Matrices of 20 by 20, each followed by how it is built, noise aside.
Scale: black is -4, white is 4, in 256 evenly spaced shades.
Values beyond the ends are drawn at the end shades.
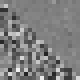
lower triangular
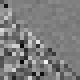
lower triangular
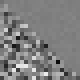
lower triangular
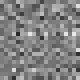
low rank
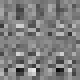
low rank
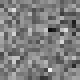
low rank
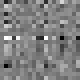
low rank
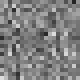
low rank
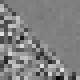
lower triangular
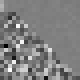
lower triangular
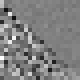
lower triangular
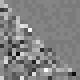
lower triangular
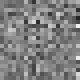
low rank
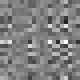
low rank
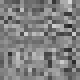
low rank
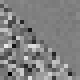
lower triangular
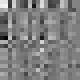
low rank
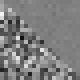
lower triangular
